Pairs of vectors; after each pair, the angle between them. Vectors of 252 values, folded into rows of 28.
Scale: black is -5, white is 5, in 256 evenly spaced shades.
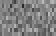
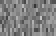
partly opposed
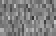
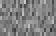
orthogonal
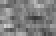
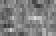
nearly opposite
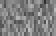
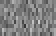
partly aligned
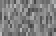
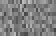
orthogonal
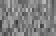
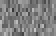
nearly opposite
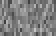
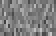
nearly parallel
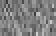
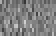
orthogonal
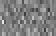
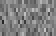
nearly opposite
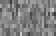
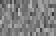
partly aligned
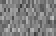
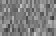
nearly opposite
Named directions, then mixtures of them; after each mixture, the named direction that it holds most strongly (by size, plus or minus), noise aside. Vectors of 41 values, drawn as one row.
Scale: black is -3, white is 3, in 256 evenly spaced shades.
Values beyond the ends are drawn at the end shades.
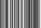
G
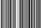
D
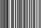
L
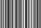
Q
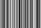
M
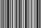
Q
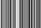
D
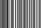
L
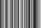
G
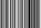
G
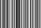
D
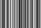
M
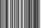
G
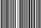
D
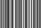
Q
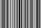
M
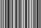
Q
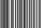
L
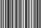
Q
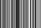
D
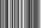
G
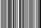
G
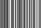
L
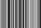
G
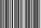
G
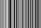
L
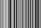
L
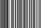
L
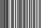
L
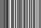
L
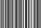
Q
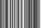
G
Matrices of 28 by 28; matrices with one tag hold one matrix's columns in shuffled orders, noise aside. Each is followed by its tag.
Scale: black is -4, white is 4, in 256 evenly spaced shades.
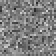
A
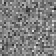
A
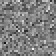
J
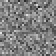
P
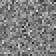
J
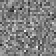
A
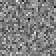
P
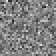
P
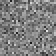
J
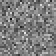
P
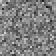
P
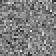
J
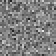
J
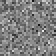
J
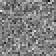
J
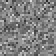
P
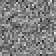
P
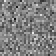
P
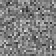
A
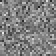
P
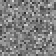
P
